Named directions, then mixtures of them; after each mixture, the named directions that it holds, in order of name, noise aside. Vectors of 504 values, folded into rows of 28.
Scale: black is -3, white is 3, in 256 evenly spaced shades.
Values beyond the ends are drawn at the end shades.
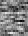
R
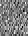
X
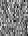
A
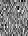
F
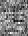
A, R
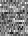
R, X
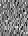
X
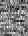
F, R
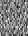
A, F, X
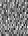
A, X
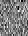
F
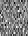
F, X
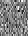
F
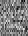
A, F, R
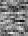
R
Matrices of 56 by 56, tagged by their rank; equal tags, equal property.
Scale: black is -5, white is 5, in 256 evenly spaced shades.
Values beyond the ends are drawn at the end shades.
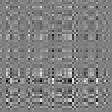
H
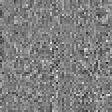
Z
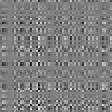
H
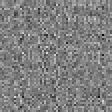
Z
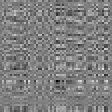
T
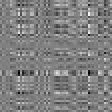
H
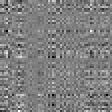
T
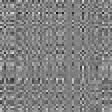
T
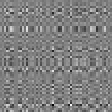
H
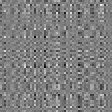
T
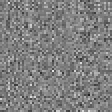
Z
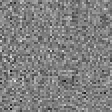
Z
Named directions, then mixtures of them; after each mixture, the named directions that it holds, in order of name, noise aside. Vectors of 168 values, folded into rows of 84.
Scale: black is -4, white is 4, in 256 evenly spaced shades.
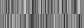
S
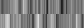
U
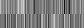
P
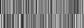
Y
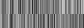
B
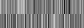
P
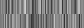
S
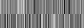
P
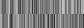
B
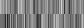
P, U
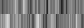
U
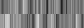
U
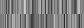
S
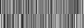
Y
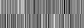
P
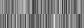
P, S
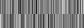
B, Y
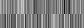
P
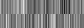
P, U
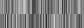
P, S
